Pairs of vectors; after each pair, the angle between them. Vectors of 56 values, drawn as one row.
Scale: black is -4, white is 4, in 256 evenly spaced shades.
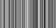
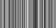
nearly parallel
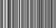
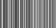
partly opposed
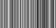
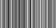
partly opposed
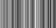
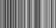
partly opposed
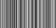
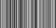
nearly parallel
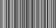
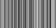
orthogonal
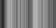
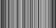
partly aligned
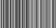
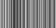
orthogonal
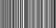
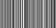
nearly parallel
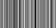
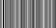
partly opposed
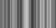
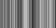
nearly parallel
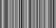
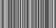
nearly opposite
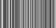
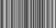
partly opposed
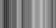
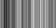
nearly parallel
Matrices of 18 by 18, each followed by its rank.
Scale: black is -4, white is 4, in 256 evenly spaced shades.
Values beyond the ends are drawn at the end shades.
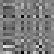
two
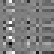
two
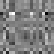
two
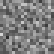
full rank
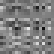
two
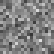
full rank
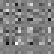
two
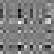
two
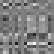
two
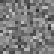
full rank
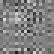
two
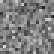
full rank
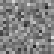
full rank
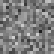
full rank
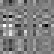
two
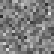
full rank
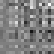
two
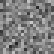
full rank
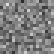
full rank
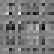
two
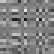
two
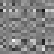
two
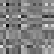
two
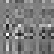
two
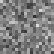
full rank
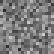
full rank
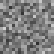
full rank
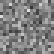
full rank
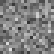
full rank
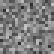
full rank
